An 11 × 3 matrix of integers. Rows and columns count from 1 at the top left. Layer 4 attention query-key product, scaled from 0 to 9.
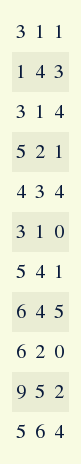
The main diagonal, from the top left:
3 4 4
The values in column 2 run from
1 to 6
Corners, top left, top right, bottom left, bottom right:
3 1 5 4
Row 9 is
6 2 0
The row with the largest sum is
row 10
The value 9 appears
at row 10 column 1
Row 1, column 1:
3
